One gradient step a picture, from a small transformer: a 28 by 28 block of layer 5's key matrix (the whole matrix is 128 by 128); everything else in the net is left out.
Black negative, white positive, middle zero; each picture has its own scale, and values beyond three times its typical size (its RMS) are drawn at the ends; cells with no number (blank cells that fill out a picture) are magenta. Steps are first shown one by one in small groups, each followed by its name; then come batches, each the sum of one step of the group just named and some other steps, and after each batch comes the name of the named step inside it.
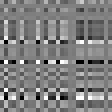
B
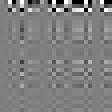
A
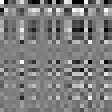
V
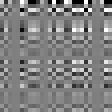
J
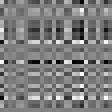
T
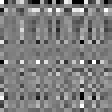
V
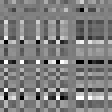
B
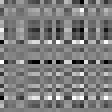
T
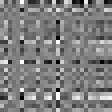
J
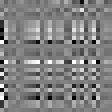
A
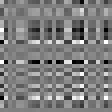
T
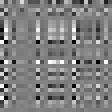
A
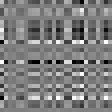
T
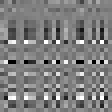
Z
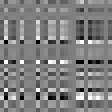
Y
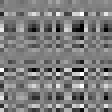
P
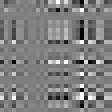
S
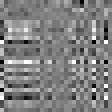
S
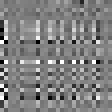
S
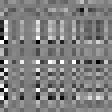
Y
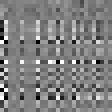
S
